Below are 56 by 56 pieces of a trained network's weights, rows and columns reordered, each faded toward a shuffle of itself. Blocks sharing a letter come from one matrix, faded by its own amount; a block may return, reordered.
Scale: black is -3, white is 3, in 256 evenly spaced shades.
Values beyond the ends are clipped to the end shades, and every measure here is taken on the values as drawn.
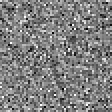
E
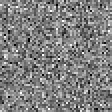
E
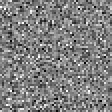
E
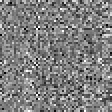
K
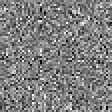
K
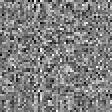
K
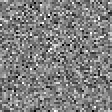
E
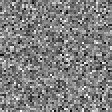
E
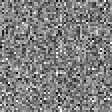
K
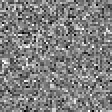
E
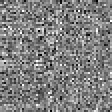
K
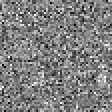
E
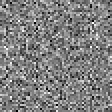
K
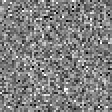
E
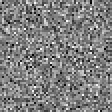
E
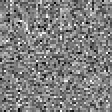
E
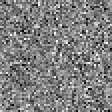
E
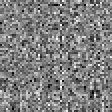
K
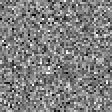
E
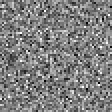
E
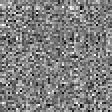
K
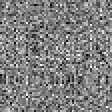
K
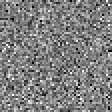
E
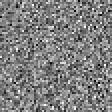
E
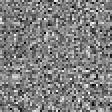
K
